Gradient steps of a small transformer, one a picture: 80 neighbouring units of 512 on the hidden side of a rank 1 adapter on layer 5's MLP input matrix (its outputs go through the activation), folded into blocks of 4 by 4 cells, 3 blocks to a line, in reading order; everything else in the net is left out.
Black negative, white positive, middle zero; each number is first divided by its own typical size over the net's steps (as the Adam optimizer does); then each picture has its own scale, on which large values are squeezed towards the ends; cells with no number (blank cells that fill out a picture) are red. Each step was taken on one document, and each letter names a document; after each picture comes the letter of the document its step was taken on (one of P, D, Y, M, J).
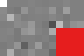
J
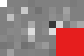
J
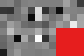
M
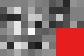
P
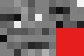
P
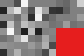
M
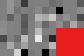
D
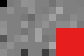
D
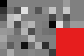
J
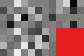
P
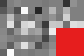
J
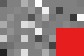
M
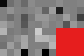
D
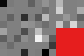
D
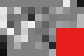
M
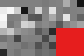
M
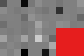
D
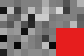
M
